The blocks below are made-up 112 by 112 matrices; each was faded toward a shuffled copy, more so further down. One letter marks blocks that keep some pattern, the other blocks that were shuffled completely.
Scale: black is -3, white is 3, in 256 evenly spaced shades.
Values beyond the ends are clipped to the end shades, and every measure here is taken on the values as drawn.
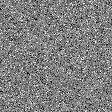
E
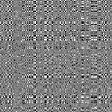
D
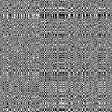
D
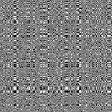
D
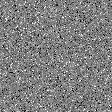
E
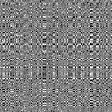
D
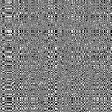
D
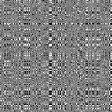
D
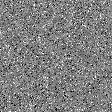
E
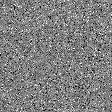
E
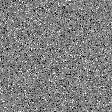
E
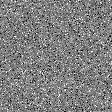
E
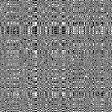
D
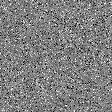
E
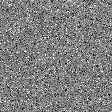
E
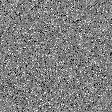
E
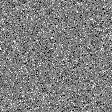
E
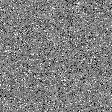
E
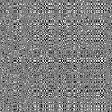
D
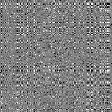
D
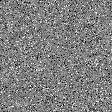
E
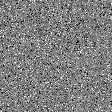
E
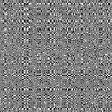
D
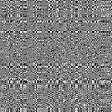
D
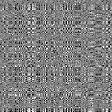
D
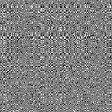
D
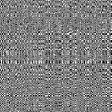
D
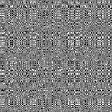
D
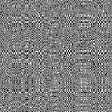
D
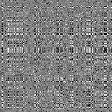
D
